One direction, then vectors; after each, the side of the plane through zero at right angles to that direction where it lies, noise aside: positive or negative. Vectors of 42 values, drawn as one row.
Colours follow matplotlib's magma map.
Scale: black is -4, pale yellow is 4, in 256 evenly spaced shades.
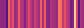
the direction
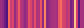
positive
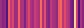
positive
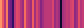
negative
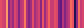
negative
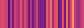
negative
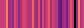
negative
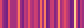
positive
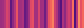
negative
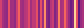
positive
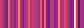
positive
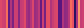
negative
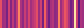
positive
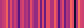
negative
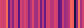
negative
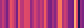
positive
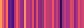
negative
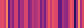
negative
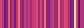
positive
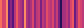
negative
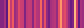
positive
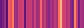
positive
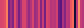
negative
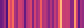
positive
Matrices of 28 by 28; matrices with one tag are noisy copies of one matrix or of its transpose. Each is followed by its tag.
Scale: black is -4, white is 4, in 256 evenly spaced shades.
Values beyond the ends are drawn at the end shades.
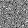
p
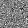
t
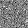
p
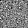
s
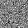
t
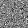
t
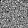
s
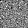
s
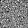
s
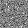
p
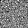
s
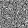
p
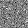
p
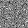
p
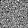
s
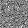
p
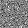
p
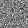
t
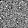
s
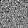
s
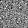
s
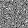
p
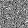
p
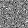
p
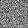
s
